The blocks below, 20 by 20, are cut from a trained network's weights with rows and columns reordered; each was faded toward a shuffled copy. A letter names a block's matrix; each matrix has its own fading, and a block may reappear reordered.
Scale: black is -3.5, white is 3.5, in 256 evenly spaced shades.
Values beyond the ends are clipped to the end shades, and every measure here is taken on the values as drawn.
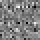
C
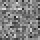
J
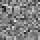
J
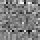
C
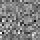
C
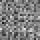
C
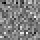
C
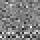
C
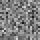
J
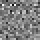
C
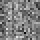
J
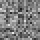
C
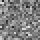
J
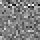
C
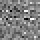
C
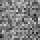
J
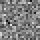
J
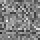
C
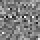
C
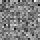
C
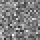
J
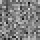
J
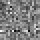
C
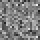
C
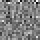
C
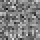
J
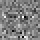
C
